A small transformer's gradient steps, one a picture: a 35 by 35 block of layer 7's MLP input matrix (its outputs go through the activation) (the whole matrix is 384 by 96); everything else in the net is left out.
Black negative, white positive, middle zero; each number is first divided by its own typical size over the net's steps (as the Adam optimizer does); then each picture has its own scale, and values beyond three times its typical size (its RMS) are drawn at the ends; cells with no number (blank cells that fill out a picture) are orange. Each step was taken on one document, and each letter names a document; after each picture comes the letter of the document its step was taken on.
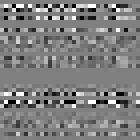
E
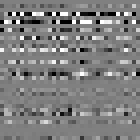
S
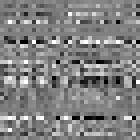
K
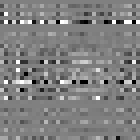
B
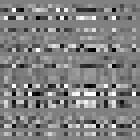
E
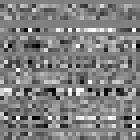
K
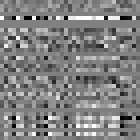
K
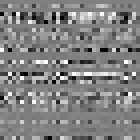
S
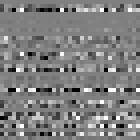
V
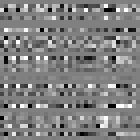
E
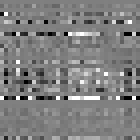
B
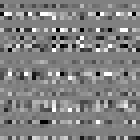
S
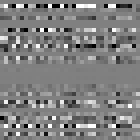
E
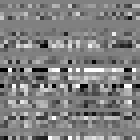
K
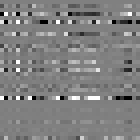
B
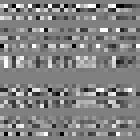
E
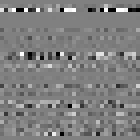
V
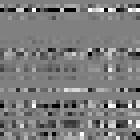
V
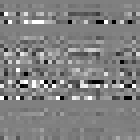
B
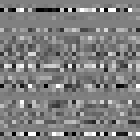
V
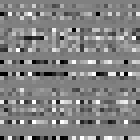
S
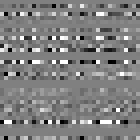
S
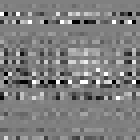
B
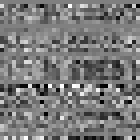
K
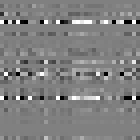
B
